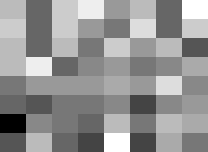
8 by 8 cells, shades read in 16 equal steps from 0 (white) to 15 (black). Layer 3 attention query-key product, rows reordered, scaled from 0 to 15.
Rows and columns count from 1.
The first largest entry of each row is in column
2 2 8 3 1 6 1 4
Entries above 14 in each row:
0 0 0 0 0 0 1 0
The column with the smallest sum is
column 5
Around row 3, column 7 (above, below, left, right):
9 7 6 10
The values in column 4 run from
1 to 11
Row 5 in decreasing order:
8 7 6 6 6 6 5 2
